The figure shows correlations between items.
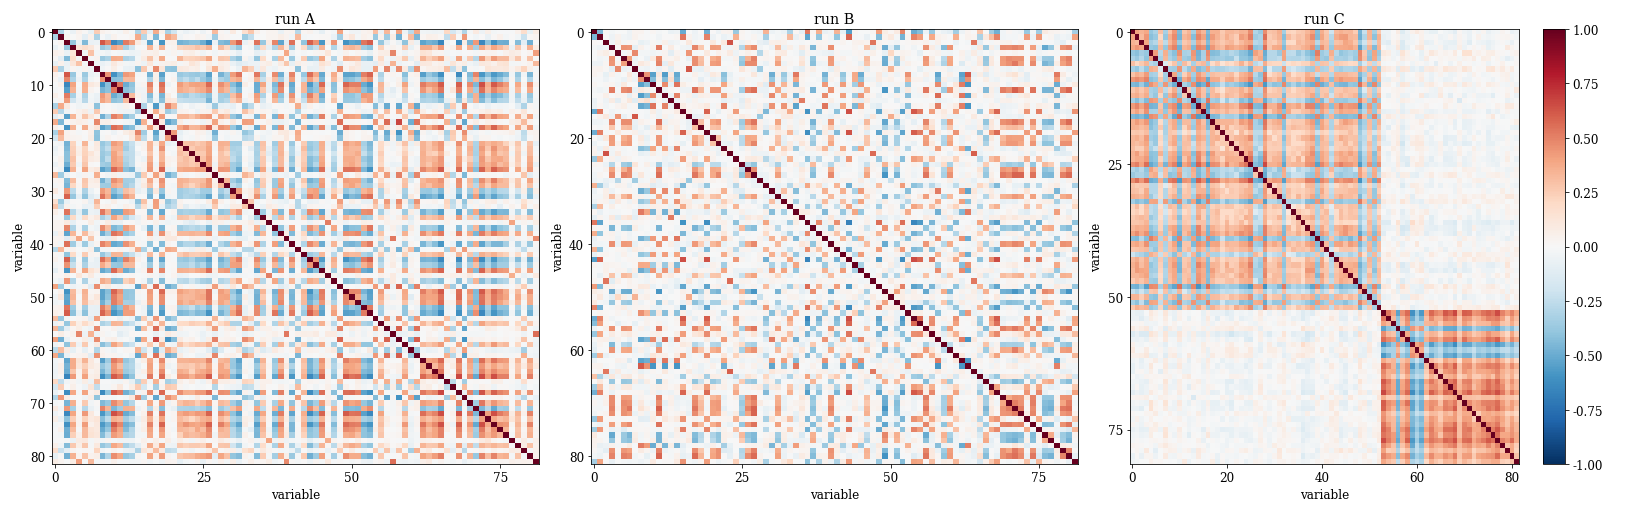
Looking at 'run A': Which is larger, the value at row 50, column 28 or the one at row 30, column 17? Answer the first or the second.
the first
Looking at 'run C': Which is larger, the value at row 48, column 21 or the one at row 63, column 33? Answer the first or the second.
the second
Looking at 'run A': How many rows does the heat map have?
82
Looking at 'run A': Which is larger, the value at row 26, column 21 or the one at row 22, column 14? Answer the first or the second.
the first
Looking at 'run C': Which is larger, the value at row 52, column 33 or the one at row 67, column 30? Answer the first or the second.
the first
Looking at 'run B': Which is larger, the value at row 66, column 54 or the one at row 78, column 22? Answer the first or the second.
the first
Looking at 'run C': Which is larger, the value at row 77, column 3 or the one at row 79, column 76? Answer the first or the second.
the second
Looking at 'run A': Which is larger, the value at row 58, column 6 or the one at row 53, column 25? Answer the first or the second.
the first
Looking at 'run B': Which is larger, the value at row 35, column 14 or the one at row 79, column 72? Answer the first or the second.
the second
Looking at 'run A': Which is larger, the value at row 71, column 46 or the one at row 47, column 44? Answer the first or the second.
the second
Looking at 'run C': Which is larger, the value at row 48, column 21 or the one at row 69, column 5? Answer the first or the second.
the second
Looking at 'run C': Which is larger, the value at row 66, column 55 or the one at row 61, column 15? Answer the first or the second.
the first
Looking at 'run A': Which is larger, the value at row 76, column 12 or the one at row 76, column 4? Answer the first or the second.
the second
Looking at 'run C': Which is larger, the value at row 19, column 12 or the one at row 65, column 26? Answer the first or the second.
the first
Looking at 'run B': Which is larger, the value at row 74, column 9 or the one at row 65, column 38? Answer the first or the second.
the second
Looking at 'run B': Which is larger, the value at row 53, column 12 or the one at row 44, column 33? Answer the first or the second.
the second
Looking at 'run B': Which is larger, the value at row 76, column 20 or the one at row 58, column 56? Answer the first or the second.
the second
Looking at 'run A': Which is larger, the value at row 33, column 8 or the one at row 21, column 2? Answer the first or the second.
the first
